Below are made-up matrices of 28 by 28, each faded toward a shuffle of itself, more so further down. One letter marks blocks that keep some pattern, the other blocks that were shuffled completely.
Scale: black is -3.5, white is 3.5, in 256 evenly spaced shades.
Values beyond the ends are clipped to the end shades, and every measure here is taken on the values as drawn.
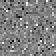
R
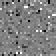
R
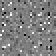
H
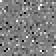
R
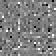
H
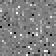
R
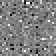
H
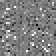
H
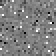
R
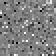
R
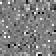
H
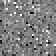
R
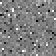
R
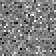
R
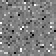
R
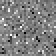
R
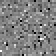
H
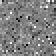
R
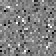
H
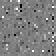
H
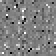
H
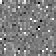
H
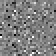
H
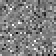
R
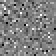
H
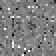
H
